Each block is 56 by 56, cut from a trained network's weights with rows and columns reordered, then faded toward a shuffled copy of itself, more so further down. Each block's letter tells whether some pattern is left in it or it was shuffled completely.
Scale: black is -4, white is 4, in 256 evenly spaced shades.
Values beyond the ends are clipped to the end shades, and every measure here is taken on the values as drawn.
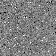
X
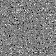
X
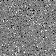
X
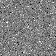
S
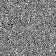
S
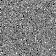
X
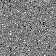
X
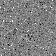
S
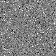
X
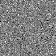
X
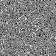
X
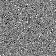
S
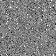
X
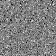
X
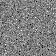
S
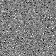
S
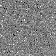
X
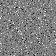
S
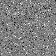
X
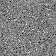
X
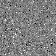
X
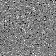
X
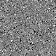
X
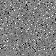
X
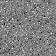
S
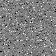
X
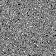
S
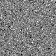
S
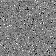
S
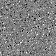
S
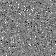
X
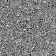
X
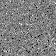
S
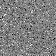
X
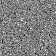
S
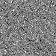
S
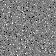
S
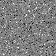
S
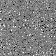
X
